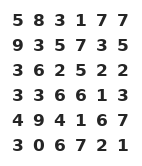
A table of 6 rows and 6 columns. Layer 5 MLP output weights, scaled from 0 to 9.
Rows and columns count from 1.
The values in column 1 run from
3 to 9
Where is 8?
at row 1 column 2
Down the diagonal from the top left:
5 3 2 6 6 1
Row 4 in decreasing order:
6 6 3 3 3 1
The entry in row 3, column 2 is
6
